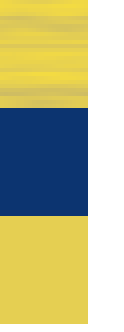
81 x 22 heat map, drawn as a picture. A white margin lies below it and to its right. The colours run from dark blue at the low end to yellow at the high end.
It is made of 3 by 1 panels. Panel 1,1: very high, streaked across, faint in contrast. Panel 2,1: very low, flat. Panel 3,1: very high, flat.
